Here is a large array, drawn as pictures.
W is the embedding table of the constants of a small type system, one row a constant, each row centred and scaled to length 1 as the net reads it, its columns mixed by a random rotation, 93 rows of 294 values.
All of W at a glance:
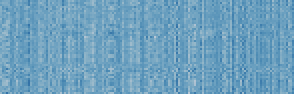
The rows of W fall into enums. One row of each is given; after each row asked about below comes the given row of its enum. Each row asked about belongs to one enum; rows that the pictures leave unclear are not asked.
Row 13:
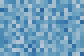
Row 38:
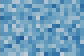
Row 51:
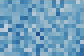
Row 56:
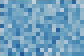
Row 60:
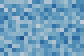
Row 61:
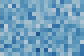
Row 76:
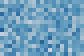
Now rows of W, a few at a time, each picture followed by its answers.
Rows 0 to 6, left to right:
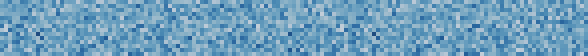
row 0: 51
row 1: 38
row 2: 60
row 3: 61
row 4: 51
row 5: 38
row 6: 13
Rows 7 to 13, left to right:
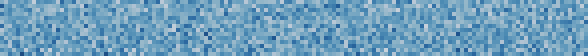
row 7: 56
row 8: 56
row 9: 51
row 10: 60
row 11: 56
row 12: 61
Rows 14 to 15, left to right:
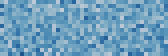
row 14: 56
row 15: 38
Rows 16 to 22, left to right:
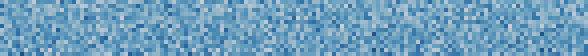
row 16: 56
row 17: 38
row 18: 56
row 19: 13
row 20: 61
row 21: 13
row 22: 61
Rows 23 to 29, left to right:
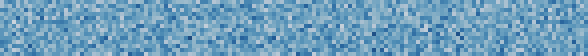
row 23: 13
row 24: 38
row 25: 60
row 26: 38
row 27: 61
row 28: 51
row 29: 13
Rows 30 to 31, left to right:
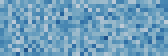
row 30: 13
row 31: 60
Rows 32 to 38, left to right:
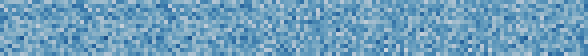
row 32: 60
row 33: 60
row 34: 60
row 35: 13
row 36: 76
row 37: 76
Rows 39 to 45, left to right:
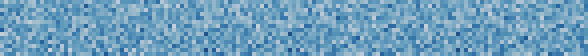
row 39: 76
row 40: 56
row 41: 61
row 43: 38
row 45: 38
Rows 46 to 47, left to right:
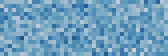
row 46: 60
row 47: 56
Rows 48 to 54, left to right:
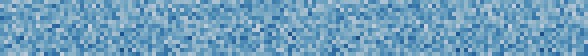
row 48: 38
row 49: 61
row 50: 60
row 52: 60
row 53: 61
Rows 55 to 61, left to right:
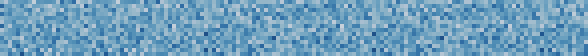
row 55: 56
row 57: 61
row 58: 60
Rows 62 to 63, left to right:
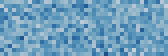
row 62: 60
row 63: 56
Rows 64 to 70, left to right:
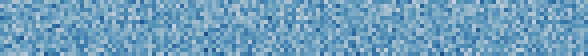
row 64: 38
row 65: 13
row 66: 61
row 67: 13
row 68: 56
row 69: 56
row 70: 13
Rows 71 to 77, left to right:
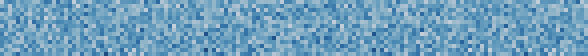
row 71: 13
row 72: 56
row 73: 61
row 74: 60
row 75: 61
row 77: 56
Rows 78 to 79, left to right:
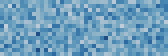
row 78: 61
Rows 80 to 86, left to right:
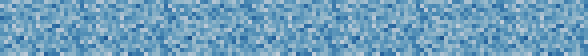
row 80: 38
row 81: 38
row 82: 60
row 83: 38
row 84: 38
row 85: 60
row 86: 38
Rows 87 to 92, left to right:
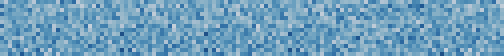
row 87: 56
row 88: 61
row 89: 61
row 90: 61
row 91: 60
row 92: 56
